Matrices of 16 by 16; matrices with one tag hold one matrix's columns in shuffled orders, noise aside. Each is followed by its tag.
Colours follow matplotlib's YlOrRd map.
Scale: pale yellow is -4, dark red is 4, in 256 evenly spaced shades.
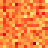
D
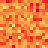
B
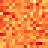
D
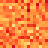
B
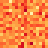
D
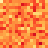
D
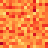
D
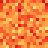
B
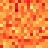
B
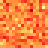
B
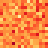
D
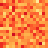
D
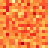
D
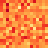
B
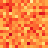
D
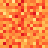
D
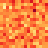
B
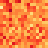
B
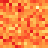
B
